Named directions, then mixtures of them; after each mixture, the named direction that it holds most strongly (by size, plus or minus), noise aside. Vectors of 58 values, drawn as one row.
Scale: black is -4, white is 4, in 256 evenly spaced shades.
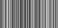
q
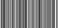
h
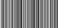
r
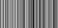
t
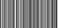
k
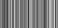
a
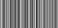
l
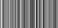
l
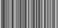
h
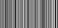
h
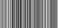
q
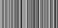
r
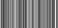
h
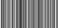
h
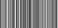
k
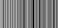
t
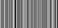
k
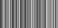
q
